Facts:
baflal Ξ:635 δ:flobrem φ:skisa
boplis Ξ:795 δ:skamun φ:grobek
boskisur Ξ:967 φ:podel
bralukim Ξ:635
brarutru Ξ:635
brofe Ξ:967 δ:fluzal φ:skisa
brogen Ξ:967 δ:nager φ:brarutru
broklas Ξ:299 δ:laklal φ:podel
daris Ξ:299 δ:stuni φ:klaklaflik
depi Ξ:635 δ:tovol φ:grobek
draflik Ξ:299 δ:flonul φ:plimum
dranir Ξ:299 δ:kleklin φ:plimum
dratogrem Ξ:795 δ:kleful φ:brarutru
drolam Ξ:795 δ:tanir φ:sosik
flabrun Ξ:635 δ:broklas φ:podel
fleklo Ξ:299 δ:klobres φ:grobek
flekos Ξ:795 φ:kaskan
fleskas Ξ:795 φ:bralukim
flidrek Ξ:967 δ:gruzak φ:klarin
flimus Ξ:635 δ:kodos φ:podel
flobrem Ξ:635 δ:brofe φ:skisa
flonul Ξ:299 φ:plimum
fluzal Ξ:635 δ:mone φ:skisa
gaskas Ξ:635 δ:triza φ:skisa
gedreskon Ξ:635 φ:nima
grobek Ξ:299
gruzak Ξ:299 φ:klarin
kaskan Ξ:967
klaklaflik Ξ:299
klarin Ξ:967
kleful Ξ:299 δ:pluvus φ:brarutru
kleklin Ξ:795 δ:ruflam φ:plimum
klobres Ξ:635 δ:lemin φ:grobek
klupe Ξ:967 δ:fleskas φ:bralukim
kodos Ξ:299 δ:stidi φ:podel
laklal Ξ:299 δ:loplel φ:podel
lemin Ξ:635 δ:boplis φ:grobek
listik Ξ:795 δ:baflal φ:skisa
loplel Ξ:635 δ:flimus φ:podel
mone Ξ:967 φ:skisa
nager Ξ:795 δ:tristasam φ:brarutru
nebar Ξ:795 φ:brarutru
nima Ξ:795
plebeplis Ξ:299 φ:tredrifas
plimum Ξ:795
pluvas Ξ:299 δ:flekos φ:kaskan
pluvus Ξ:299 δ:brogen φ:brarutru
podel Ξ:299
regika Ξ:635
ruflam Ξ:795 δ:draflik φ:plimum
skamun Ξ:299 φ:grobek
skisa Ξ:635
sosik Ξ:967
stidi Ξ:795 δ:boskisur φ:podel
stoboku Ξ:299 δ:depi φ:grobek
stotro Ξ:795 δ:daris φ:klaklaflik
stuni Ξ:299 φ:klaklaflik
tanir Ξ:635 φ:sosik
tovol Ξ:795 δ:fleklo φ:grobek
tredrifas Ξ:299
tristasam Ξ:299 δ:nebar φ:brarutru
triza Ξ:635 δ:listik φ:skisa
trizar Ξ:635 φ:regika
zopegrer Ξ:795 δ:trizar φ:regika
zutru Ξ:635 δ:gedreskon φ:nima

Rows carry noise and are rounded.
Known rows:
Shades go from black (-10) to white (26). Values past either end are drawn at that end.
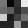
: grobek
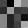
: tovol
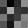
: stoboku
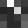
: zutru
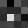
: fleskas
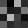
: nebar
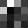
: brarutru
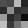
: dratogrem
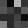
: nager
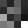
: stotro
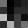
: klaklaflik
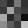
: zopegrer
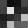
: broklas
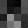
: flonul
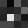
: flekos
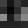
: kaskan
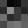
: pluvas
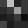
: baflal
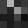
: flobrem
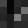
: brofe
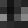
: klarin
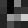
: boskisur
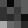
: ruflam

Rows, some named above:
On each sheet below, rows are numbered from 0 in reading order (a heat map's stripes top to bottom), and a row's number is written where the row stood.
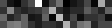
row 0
pluvas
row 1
skisa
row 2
klaklaflik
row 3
nager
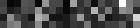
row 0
flonul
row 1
stidi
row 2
brogen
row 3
listik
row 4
flabrun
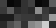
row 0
plebeplis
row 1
dranir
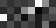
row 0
nima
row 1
brarutru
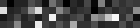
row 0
tristasam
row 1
podel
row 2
pluvus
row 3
boskisur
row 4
nima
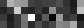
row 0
depi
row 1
nima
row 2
plimum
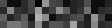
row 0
pluvas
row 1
stidi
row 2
pluvus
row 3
stuni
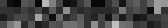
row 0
draflik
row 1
boplis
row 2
pluvas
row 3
daris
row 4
kleklin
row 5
klobres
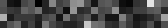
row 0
tredrifas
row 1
fleklo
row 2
lemin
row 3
kleklin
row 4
gruzak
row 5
loplel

